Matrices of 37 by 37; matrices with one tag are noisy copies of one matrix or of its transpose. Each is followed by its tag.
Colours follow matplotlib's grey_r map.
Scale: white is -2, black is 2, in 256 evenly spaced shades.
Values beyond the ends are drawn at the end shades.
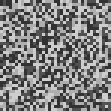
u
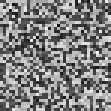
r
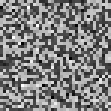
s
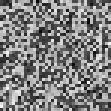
u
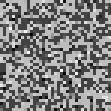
r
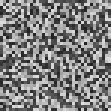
s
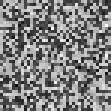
r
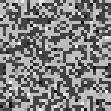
r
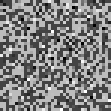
u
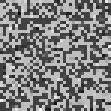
r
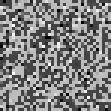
u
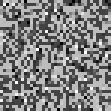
r
